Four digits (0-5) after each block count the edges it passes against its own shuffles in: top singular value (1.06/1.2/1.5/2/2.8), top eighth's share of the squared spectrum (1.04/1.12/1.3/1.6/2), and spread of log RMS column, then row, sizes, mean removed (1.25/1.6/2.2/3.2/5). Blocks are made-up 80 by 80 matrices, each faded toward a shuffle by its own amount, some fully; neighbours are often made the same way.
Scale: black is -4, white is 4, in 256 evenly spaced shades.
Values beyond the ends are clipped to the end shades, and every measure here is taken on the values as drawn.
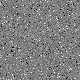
0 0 0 0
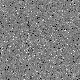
1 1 0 0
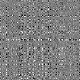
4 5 3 3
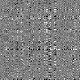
4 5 3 3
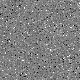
1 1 0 0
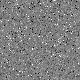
0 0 0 0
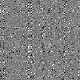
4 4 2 2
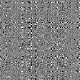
4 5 3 3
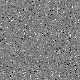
2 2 1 0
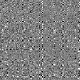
4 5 3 3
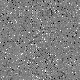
3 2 0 0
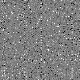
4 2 1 0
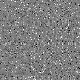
3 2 1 0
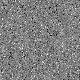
0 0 1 0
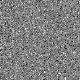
1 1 2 0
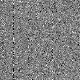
2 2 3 0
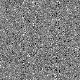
1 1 2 0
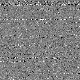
2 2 0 3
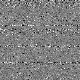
2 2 0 3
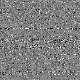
2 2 0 3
